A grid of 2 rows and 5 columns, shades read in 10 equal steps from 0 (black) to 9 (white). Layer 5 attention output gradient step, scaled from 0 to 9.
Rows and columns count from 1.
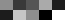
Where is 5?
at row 1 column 1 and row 2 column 3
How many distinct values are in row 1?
5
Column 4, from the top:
6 0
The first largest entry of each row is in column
4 5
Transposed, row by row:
5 1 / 2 7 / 3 5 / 6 0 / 1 9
